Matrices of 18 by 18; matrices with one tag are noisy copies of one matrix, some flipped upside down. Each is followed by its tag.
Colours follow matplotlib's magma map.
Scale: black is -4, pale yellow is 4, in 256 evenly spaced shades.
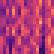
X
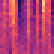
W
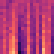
W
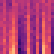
W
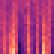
W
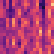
X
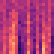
W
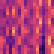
X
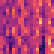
X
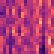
X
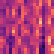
X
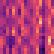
X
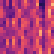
X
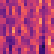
X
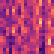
X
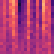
W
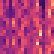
X
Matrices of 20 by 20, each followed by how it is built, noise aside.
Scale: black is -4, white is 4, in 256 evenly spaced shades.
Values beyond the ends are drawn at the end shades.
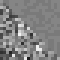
lower triangular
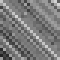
Toeplitz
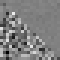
lower triangular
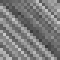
Toeplitz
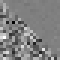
lower triangular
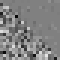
lower triangular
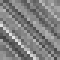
Toeplitz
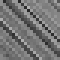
Toeplitz
